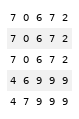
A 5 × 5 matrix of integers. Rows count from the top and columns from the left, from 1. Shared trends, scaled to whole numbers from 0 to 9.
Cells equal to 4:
2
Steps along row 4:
up up same same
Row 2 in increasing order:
0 2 6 7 7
